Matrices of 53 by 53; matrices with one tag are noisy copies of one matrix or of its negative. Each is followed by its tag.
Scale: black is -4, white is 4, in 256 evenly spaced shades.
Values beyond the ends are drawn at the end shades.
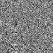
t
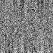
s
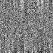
s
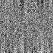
s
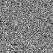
t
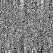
s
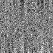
s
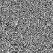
t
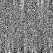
s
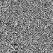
t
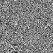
t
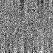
s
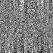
s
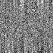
s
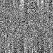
s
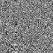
t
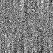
s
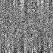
s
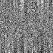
s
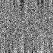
s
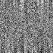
s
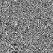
t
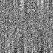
s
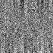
s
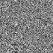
t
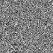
t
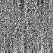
s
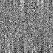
s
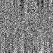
s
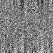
s
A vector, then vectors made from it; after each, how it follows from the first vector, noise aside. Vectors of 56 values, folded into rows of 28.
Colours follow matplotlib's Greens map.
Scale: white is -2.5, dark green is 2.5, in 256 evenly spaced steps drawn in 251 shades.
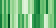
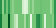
partly zeroed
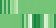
partly zeroed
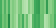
shrunk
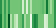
partly zeroed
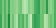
shrunk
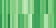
shrunk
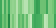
shrunk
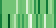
partly zeroed
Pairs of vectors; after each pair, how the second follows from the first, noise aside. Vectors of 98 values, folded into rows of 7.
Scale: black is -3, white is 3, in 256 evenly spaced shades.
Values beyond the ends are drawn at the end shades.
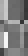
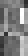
reversed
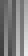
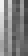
reversed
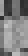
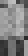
reversed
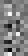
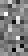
shuffled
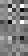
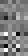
reversed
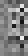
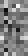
shuffled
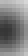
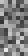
shuffled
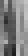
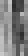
reversed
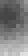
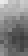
reversed
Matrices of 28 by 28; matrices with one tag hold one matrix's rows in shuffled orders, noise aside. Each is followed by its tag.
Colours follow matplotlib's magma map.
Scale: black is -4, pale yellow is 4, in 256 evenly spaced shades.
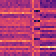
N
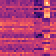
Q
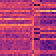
N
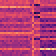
N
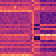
N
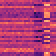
Q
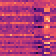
Q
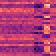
Q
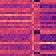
N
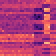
Q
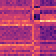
N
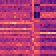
N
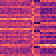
N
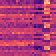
Q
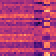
Q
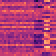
Q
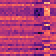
Q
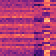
Q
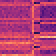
N
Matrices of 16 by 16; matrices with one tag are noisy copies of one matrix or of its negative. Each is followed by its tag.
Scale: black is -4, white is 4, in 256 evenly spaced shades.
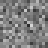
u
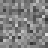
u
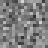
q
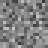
q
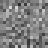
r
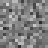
q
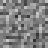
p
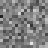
u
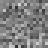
r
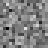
q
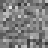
r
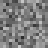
q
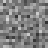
p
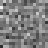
p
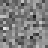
q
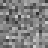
p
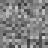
r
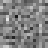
p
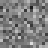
u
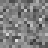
u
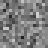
q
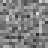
p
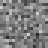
p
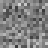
r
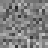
r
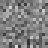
r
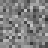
u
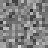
q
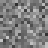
u
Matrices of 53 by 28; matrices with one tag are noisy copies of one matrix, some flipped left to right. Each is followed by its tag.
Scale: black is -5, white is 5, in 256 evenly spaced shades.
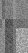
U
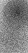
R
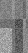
U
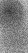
R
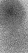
R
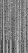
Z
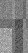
U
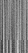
Z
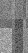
U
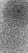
R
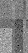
U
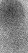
R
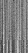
Z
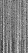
Z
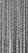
Z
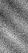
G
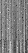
Z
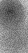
R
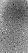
R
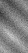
G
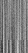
Z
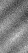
G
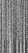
Z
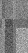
U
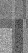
U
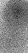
R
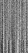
Z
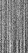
Z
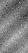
G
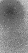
R
